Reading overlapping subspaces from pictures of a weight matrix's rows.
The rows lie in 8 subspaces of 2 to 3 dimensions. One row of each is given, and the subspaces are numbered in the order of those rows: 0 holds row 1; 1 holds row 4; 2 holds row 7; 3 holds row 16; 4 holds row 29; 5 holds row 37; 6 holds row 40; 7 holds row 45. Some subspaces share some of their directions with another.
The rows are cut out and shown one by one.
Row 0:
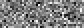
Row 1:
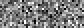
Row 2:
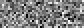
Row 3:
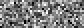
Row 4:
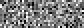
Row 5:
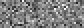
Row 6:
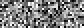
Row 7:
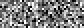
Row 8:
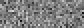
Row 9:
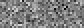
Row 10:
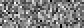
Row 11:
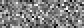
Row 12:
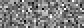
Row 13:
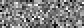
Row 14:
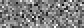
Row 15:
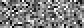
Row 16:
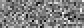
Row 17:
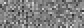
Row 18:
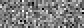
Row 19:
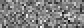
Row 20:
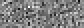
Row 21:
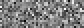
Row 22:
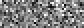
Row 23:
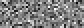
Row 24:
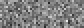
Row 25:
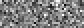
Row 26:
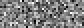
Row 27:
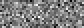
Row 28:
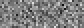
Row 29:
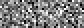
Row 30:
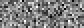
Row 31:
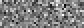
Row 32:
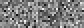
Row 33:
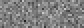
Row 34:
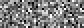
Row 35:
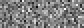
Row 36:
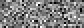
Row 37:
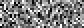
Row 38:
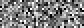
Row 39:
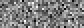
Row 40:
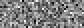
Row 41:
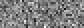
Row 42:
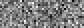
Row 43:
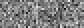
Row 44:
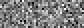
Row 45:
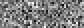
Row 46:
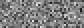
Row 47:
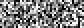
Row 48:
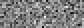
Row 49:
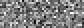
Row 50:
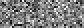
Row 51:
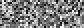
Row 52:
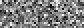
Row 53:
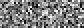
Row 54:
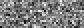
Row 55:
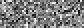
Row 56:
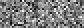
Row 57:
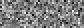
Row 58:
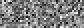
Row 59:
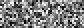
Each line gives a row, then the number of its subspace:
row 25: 0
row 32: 5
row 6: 4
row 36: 3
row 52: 0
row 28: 4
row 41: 7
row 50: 2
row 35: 5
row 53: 6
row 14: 4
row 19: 3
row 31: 0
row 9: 2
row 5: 2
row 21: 7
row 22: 0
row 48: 6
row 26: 6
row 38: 7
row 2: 3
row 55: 7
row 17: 1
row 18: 1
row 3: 5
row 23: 2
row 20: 7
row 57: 7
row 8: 1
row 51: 7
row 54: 5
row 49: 6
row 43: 5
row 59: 5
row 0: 3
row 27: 4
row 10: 5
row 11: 4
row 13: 4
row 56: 2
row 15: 2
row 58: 7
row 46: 3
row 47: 5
